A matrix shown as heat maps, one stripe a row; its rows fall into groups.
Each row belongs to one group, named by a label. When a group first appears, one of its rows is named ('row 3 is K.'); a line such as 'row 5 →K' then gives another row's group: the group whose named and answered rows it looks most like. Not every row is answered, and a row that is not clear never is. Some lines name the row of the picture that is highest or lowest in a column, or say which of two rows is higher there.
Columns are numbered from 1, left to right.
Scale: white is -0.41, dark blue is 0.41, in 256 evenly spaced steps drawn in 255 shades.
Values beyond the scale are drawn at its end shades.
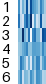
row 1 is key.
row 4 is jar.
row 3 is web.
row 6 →key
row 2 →key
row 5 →web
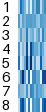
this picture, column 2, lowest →5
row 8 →web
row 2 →key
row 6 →web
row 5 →key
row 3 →jar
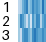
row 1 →jar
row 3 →jar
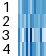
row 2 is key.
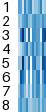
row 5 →web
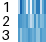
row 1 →web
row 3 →key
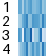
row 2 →jar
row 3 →key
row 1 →key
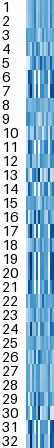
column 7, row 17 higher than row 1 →No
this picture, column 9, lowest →10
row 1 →jar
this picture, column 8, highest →5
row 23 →jar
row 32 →web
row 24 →web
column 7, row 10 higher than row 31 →Yes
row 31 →web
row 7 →web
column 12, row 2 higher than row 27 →No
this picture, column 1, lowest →5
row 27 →key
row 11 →web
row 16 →key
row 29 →key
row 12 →web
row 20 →web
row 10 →jar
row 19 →web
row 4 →key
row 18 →jar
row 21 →web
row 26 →key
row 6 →web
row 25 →jar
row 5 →jar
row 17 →web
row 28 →key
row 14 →web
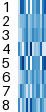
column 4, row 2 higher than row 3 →No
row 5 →web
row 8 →key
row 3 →jar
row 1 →web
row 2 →jar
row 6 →jar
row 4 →key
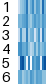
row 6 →key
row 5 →web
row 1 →jar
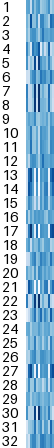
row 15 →web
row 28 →jar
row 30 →key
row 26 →jar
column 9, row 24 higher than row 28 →Yes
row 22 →key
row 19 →jar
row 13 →web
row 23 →jar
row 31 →jar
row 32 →jar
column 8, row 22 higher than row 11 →No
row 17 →web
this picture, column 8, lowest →4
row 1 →key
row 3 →jar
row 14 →web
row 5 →key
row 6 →jar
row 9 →jar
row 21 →web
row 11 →web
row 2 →web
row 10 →web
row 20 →key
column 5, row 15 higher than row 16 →No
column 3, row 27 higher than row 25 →Yes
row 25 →jar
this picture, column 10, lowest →4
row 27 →web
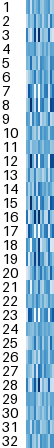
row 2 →jar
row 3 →key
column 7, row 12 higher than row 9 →No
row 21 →key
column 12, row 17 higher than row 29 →No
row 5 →web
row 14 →key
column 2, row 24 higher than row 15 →Yes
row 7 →web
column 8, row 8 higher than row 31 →Yes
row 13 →jar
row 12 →web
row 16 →key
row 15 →web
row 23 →web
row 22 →key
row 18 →key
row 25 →jar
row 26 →web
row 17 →web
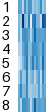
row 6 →jar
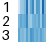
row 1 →jar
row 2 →jar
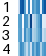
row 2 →key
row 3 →key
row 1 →web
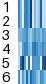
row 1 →key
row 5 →web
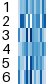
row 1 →jar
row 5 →key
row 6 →key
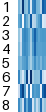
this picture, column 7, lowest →7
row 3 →jar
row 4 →jar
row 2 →key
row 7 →web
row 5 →jar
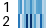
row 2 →key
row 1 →key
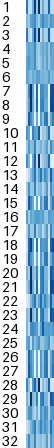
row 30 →web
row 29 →web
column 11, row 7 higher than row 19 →No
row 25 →key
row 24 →jar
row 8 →web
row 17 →jar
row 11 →jar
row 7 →web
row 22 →jar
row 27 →web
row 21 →web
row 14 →jar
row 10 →key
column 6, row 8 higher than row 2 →Yes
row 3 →key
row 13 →jar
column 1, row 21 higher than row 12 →No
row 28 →key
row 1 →key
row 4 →jar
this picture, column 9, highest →24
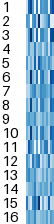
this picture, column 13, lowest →2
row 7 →jar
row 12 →key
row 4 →jar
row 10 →web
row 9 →jar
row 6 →web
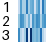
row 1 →jar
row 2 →web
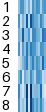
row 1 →web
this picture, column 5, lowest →1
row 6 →key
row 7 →key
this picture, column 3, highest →3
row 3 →web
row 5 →jar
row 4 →key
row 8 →key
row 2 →key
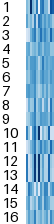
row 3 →jar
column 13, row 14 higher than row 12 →Yes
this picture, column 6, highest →1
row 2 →key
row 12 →key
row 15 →key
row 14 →web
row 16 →jar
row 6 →jar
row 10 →key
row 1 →web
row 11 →jar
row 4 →key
